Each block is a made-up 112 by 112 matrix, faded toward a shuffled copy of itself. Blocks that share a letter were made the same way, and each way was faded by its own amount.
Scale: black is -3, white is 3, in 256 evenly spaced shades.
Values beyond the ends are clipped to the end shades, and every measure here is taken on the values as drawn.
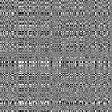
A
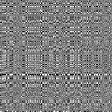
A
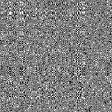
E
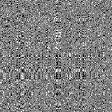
E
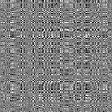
A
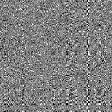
E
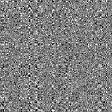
E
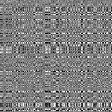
A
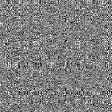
E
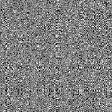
E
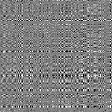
A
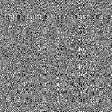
E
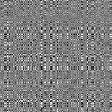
A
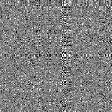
E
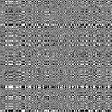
A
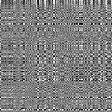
A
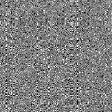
E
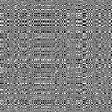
A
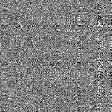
E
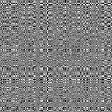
A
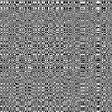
A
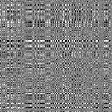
A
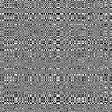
A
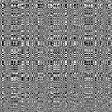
A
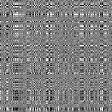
A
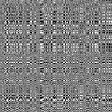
A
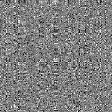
E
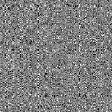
E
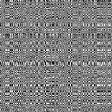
A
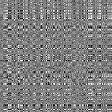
A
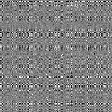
A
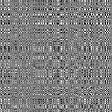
A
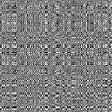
A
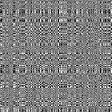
A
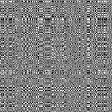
A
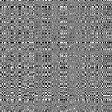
A
